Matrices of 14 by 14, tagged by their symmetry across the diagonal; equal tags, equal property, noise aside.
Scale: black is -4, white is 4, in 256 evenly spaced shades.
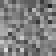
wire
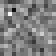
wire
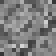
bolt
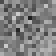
bolt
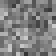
wire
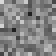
bolt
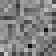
bolt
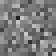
bolt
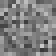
wire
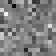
wire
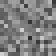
wire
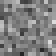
wire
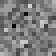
bolt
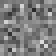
bolt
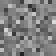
wire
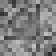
bolt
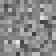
bolt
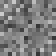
bolt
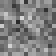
wire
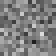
wire
